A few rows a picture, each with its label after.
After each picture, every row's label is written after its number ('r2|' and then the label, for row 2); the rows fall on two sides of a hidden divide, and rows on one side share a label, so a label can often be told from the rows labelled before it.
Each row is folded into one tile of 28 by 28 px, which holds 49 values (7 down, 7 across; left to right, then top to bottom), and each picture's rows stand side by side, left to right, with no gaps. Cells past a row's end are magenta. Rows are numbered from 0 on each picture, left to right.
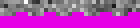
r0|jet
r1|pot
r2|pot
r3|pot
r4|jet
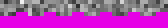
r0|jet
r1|pot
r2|pot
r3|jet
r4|pot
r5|jet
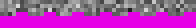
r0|pot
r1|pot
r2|jet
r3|jet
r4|pot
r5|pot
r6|pot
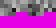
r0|jet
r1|pot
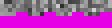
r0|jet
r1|jet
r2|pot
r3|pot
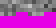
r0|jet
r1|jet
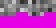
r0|pot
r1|pot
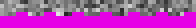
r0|pot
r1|pot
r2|pot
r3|pot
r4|pot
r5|pot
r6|pot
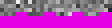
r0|jet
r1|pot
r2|pot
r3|jet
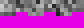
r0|jet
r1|jet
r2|jet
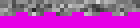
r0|jet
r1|jet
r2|pot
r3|jet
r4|jet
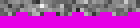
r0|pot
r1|jet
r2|jet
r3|pot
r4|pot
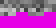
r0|pot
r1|jet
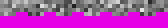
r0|jet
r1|pot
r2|jet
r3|jet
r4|jet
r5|jet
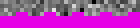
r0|jet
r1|pot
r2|pot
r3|jet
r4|jet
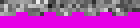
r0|jet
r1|pot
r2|jet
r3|jet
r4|jet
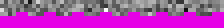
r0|pot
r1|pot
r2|jet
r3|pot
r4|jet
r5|jet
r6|jet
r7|pot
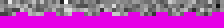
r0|pot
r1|jet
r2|pot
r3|pot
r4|jet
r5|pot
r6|jet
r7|pot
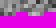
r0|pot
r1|jet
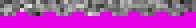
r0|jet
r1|pot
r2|pot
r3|jet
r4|pot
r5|pot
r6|jet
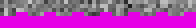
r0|jet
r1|pot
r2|pot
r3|pot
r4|jet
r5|jet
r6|jet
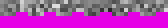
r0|jet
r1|pot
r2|pot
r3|pot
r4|pot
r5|pot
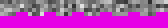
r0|jet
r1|pot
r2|jet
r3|jet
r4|jet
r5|jet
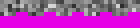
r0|jet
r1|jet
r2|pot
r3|jet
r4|pot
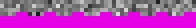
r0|pot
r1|pot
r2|jet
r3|jet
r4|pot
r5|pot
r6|jet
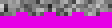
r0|pot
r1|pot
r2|pot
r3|jet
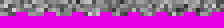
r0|pot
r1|pot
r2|pot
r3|jet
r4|jet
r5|jet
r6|jet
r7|pot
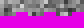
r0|pot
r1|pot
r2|jet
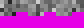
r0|jet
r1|pot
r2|pot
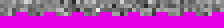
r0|jet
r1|pot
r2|jet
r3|pot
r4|pot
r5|jet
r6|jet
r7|pot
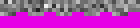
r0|pot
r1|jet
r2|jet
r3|jet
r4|pot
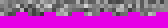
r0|pot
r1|pot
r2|jet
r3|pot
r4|pot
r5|jet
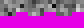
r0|pot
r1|jet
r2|jet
